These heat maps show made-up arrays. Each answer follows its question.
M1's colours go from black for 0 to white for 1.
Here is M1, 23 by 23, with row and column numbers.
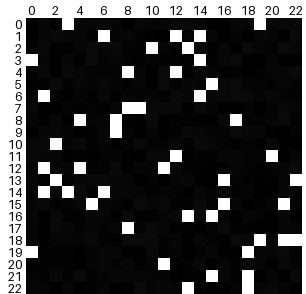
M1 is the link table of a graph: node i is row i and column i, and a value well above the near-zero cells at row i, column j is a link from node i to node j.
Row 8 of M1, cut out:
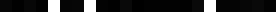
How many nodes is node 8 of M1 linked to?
3
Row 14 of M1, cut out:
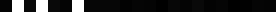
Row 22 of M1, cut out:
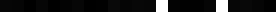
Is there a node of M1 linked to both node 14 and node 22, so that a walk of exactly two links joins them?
no
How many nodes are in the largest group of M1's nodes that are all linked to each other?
3
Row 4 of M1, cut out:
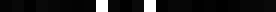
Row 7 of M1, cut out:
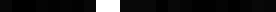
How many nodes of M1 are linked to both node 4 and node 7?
1
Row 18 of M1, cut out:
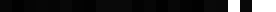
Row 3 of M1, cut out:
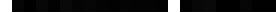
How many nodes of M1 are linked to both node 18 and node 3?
0
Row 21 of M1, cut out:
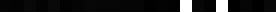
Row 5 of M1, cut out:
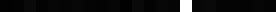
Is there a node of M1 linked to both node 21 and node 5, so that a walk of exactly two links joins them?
yes
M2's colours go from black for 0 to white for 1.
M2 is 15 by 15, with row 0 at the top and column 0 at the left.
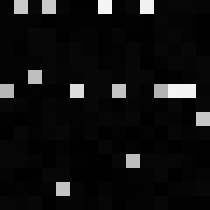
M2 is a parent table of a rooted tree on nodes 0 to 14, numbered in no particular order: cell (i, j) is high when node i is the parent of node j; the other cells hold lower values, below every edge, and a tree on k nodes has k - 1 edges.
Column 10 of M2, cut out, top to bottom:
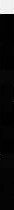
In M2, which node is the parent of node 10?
0
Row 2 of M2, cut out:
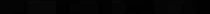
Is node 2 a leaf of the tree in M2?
yes
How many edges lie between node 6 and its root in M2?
0
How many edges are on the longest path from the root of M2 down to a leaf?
2
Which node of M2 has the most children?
6
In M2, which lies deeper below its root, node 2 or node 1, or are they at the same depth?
the same depth
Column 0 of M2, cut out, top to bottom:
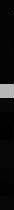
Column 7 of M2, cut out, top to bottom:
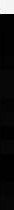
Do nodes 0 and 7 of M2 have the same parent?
no
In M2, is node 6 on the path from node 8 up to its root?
yes
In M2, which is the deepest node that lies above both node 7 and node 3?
0
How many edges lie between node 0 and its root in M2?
1
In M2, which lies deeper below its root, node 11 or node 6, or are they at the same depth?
node 11
